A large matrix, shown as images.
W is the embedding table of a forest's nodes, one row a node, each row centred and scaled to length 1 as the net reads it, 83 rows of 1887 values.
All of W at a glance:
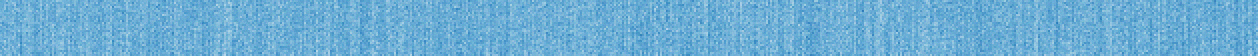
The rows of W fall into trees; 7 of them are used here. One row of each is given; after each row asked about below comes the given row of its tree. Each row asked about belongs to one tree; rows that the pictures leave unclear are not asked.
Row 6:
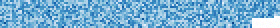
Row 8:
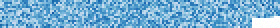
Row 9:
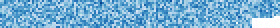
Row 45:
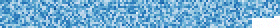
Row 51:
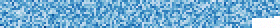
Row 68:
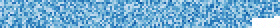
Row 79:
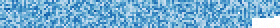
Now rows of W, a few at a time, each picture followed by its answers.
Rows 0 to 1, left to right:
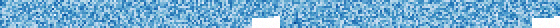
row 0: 6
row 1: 68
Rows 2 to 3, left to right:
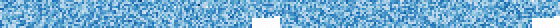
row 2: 8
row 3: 45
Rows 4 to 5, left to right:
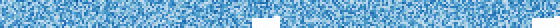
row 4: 68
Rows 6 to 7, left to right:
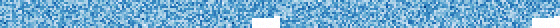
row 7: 6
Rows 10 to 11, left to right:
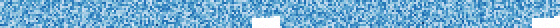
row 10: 8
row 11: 9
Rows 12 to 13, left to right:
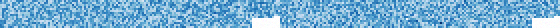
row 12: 68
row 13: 51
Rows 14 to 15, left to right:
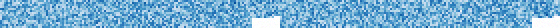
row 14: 8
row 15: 68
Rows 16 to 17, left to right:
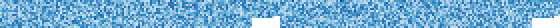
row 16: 68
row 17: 6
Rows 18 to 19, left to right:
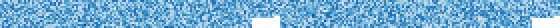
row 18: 9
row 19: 79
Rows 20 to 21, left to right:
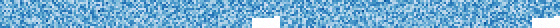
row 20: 6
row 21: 68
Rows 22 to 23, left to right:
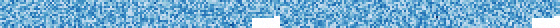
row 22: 79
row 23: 9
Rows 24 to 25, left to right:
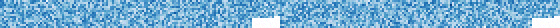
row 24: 6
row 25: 6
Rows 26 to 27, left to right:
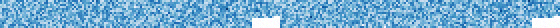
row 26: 68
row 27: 68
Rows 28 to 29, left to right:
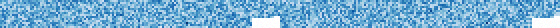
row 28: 68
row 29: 6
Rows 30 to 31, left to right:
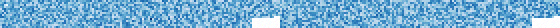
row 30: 9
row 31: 68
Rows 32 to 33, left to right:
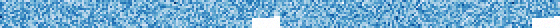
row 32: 6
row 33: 51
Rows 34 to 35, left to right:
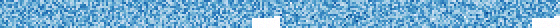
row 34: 6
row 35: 45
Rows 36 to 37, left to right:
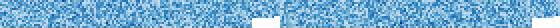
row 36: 51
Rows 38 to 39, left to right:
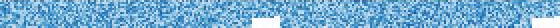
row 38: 45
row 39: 9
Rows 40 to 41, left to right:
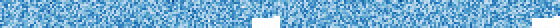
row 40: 8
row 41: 68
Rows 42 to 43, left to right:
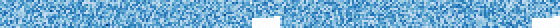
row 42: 51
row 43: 79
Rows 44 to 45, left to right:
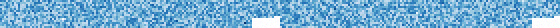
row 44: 51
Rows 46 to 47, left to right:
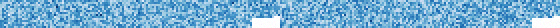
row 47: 68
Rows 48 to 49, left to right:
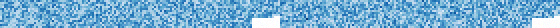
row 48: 8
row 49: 6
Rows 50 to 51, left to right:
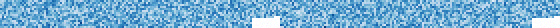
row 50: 8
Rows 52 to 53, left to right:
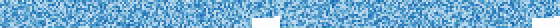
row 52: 9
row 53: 8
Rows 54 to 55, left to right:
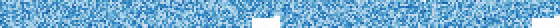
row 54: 6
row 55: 45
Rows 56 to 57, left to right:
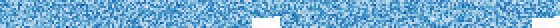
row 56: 51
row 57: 45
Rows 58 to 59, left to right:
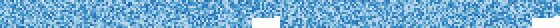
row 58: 6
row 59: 68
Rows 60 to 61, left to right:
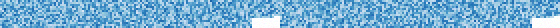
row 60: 9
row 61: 8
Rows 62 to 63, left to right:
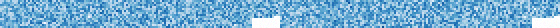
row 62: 9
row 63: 8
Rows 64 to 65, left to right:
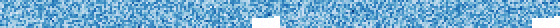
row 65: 51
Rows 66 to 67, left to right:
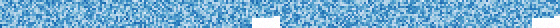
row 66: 8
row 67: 45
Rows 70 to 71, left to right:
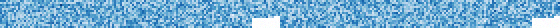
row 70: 51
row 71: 68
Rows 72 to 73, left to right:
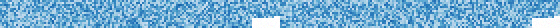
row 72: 51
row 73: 6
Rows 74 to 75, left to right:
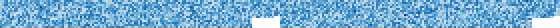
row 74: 8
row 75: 6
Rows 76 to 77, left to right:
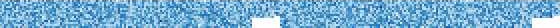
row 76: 79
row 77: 9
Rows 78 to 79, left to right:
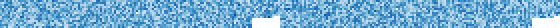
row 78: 8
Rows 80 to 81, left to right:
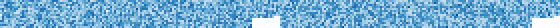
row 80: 8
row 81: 79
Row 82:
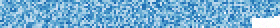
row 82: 8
